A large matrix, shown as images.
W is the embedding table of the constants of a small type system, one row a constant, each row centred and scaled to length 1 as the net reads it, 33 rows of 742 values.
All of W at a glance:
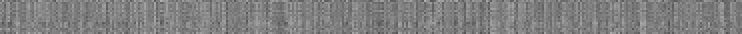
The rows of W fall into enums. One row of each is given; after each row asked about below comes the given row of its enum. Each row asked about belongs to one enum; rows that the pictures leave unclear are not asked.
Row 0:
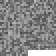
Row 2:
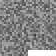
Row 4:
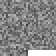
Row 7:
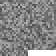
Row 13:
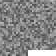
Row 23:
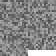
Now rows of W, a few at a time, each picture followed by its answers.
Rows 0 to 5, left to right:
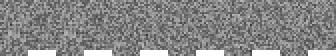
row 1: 0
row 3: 13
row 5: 7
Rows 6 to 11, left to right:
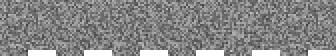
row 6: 4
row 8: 2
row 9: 7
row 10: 0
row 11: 4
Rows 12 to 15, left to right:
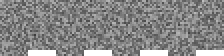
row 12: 2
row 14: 13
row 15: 0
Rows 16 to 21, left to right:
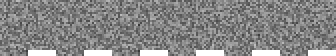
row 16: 4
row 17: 13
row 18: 4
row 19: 23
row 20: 2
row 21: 13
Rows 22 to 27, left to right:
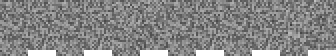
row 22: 23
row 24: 7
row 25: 23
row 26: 23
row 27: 0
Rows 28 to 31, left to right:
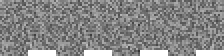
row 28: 2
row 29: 2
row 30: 4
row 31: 23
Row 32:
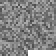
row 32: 7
